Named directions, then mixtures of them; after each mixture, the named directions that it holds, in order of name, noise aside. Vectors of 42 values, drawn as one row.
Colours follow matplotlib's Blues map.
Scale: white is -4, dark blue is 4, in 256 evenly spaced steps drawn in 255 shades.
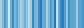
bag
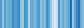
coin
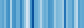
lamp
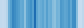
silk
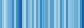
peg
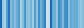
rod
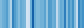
bag, lamp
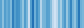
coin, lamp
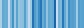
bag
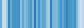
rod, silk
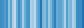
lamp, peg, silk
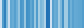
rod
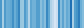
coin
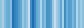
coin, lamp, silk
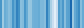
coin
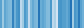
bag, coin, rod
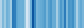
bag, lamp, silk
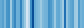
lamp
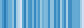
peg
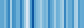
lamp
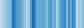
bag, lamp, silk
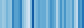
bag, lamp, peg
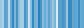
bag, coin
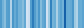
bag, lamp, rod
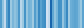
rod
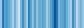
coin, peg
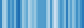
coin, peg, rod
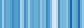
coin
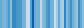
coin, lamp
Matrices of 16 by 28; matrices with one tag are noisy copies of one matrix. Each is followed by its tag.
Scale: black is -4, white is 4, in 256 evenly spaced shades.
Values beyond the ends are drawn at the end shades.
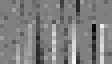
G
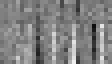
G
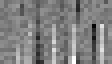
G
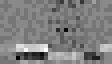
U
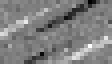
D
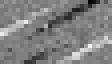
D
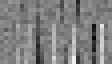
G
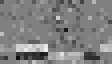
U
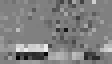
U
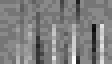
G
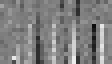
G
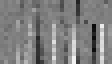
G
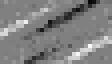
D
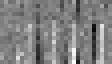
G
